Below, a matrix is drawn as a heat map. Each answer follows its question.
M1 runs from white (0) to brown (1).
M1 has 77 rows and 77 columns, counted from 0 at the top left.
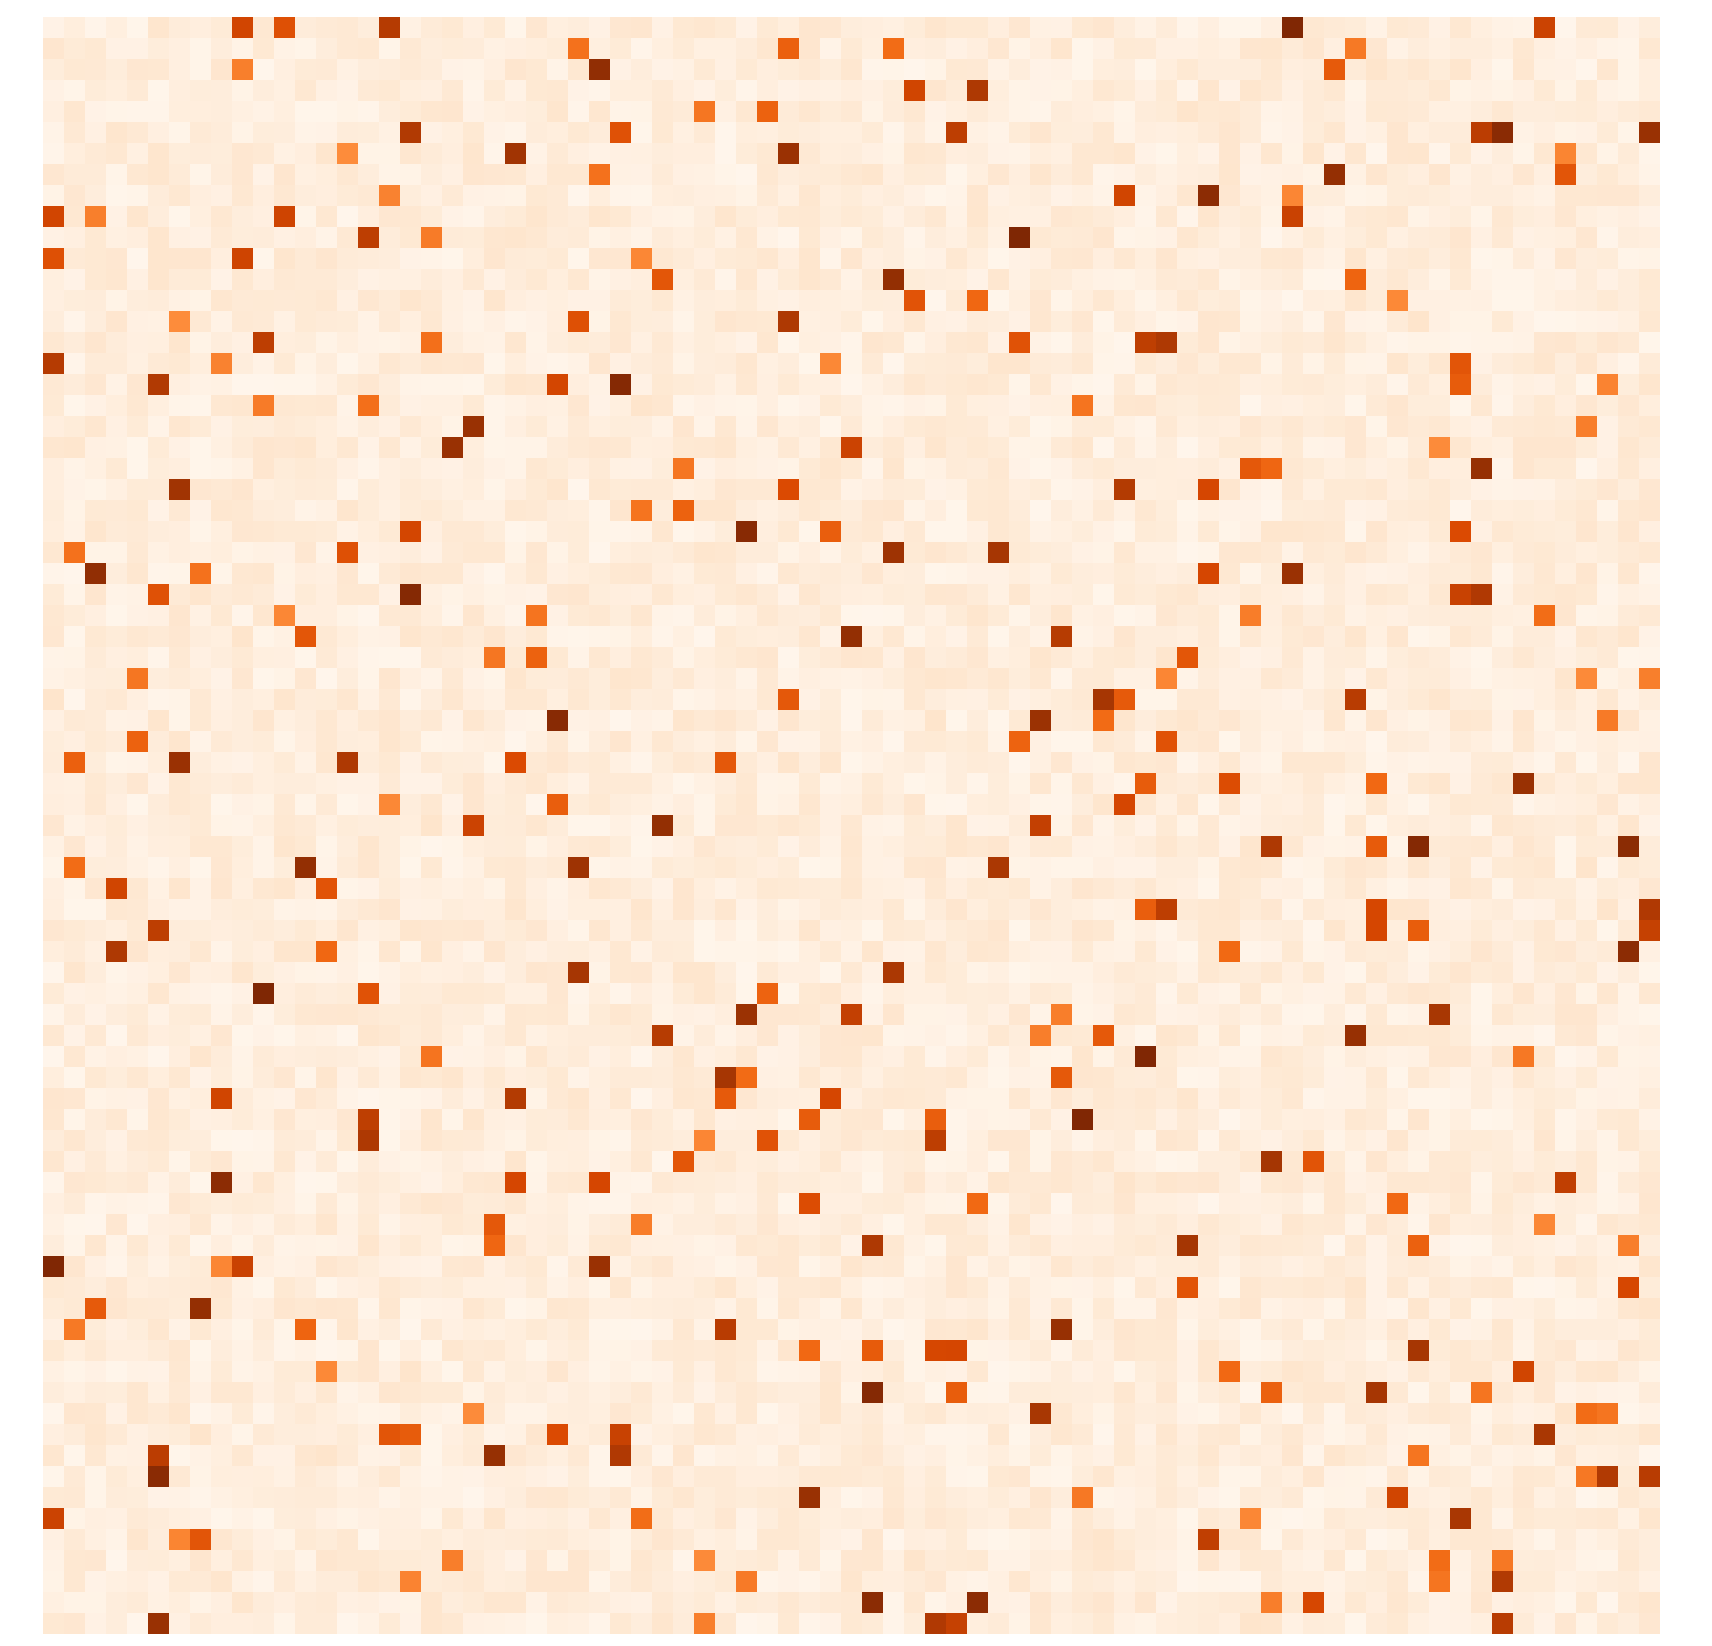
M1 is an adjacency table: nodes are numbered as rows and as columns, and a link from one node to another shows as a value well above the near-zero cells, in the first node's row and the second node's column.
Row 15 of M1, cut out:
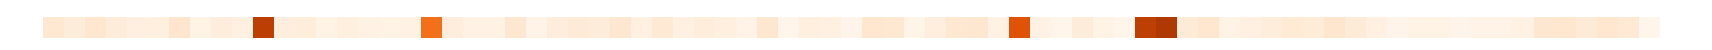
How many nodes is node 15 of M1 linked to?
5
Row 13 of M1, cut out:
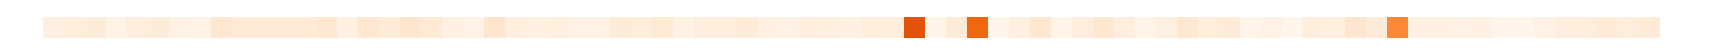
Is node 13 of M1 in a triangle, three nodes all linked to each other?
no
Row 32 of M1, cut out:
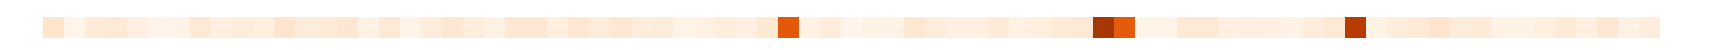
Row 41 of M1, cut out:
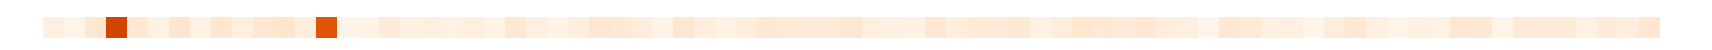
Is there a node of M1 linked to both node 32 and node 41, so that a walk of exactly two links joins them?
no
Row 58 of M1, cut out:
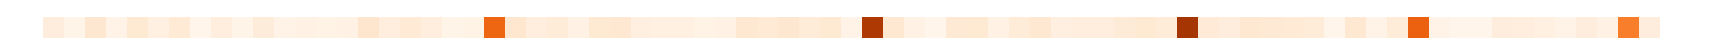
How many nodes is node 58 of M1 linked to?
5
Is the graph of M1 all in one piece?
yes
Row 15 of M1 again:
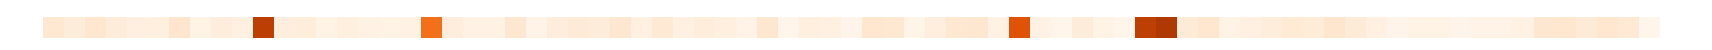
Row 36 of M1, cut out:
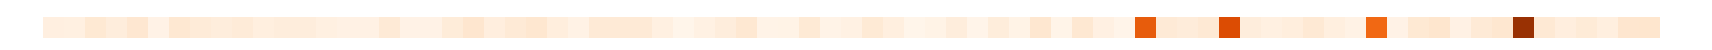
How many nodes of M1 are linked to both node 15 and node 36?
1
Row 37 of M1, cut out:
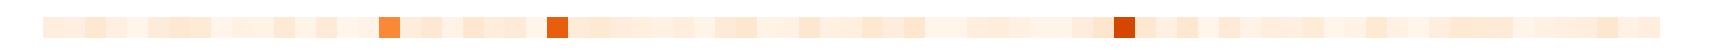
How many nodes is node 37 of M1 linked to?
3
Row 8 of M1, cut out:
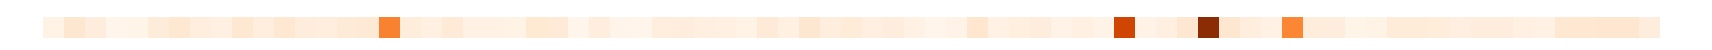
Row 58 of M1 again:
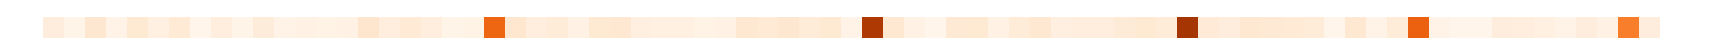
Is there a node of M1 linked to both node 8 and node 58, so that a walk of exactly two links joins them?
no
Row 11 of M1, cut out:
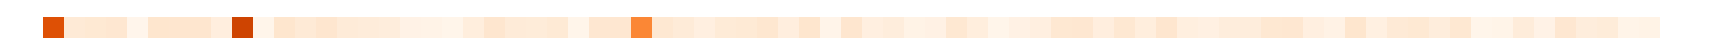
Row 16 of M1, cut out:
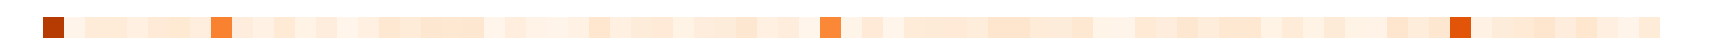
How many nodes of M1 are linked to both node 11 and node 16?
1
